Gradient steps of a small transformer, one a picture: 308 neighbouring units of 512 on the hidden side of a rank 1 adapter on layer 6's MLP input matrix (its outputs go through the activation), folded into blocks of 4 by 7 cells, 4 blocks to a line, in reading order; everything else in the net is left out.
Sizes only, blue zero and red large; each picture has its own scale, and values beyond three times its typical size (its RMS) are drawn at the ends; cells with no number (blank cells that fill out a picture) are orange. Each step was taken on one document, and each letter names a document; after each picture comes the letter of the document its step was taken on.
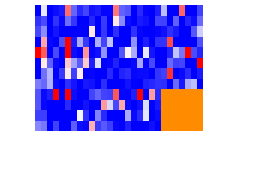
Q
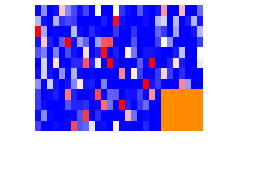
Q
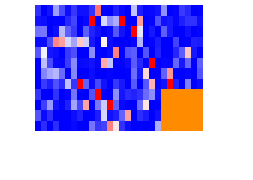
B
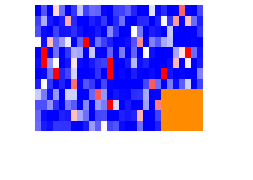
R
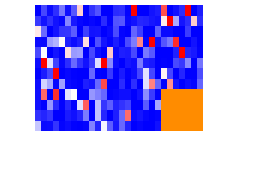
R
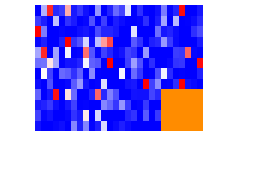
Q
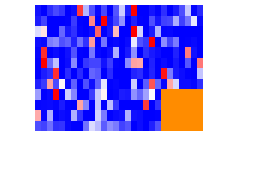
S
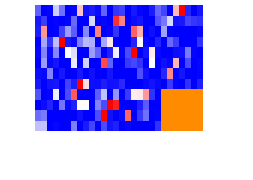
B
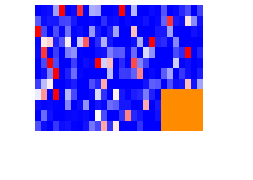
R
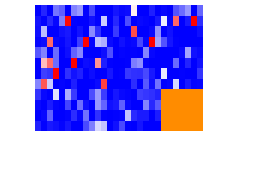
R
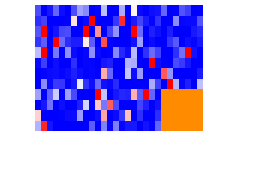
B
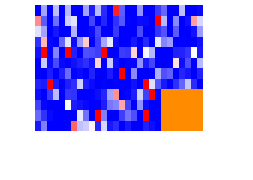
Q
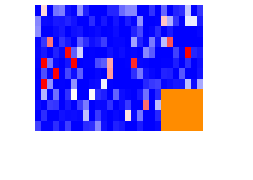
R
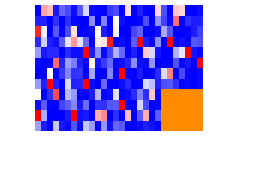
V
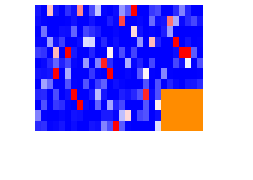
S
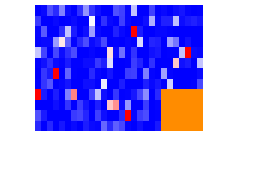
S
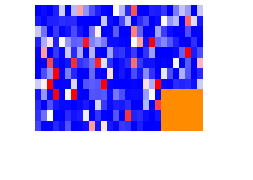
R
